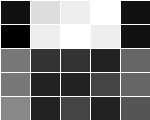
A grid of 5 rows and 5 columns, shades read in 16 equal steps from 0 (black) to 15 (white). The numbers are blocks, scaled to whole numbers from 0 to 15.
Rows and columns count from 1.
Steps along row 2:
up up down down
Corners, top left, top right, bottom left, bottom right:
1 1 8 5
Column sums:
23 34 38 37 19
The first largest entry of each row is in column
4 3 1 1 1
